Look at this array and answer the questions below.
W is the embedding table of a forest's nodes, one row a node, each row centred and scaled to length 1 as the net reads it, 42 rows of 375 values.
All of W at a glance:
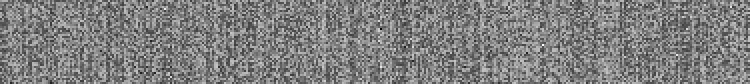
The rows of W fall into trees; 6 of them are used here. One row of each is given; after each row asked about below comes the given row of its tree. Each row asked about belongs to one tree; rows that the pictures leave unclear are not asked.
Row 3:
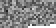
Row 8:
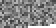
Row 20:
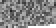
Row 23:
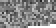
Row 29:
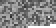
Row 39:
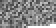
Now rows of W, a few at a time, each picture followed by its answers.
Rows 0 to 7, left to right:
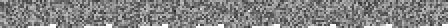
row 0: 23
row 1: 29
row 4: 20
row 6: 20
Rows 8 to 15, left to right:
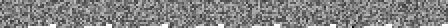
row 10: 39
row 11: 29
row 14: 39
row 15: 39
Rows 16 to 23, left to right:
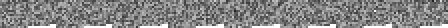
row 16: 23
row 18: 39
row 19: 3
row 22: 39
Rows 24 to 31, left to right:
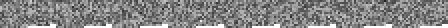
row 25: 29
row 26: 20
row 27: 3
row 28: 8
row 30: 23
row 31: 29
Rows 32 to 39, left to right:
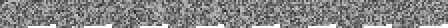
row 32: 29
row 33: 8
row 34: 29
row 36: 8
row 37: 8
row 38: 29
